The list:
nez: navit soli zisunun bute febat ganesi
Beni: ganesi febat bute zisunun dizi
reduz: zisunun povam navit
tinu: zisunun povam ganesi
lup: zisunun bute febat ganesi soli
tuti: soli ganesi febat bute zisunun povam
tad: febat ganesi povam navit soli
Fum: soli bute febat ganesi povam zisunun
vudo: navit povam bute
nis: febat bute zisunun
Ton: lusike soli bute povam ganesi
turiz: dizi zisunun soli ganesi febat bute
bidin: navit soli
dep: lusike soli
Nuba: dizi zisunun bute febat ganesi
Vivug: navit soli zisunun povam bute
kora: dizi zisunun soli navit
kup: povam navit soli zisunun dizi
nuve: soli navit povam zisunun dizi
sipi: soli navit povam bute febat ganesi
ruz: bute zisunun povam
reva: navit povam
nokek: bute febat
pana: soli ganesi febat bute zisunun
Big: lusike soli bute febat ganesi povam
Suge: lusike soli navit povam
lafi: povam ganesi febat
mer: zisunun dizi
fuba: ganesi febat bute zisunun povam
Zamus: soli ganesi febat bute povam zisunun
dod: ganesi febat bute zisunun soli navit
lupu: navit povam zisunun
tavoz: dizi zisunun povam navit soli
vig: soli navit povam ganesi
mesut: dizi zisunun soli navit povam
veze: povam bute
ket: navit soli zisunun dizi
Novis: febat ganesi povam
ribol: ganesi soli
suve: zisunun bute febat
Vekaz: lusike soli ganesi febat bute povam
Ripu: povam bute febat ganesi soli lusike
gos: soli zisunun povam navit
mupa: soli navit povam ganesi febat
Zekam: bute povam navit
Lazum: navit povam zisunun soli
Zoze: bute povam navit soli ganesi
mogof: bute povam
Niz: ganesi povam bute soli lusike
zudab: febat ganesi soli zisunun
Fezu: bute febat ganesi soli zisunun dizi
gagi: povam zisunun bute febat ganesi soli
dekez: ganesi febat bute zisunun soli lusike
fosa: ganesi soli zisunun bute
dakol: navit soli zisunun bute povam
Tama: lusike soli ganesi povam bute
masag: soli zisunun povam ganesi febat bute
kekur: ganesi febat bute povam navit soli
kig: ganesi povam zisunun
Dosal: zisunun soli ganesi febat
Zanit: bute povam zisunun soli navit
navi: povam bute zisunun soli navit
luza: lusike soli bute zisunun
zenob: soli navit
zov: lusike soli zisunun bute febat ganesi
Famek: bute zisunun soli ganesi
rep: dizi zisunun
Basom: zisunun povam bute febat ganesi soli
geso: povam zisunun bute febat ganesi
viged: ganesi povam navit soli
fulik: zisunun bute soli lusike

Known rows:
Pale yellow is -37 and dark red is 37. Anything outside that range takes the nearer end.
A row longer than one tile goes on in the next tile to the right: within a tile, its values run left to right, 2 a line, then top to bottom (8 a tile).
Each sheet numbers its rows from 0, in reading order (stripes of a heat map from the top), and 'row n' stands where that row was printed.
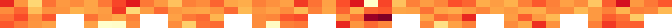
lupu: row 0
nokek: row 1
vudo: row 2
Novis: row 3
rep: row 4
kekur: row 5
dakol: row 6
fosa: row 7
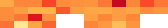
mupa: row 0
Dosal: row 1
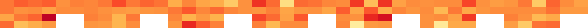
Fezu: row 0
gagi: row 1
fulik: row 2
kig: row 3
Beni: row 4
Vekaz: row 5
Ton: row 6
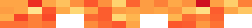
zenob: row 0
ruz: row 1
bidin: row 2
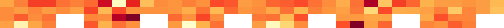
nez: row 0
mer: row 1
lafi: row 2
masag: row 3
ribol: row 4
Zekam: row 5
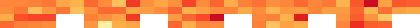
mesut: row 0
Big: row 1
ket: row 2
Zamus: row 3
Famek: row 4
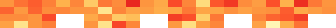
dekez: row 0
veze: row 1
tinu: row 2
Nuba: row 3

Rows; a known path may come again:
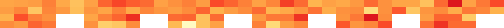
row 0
Zekam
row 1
turiz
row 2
geso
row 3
kekur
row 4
viged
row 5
fosa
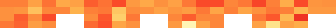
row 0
tavoz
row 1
Lazum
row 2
nez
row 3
fuba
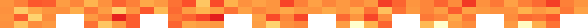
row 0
Vivug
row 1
tad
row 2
nuve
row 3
dod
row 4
lafi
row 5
zov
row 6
sipi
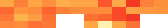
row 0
Niz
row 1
Nuba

